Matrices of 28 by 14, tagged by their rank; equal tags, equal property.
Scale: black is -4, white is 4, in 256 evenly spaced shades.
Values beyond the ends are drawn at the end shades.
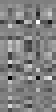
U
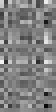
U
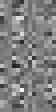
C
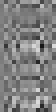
U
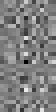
C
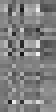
U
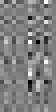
U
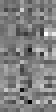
C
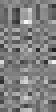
C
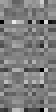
U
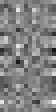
C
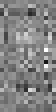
C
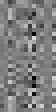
C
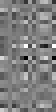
U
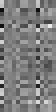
U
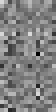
C
